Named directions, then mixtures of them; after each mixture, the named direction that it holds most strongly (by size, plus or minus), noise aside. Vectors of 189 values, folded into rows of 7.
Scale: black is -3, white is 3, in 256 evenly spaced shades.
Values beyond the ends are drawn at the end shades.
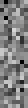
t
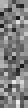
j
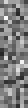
t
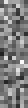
t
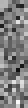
j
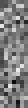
j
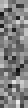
j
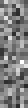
t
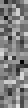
t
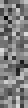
t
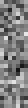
j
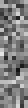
j
